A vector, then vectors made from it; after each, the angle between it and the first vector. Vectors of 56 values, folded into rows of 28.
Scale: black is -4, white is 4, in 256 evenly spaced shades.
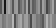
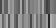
partly aligned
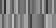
nearly parallel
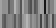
orthogonal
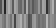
nearly parallel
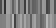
nearly parallel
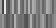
nearly opposite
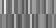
nearly opposite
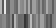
nearly opposite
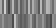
nearly opposite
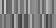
nearly opposite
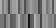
orthogonal
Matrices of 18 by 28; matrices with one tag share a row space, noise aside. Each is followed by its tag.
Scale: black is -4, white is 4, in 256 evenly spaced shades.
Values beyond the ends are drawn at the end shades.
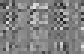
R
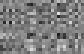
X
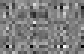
R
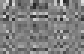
R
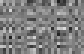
X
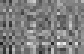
X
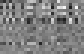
X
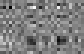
X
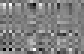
X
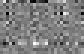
R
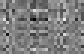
R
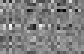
X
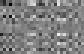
X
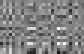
X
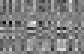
X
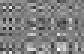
X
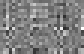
R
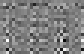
R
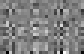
R
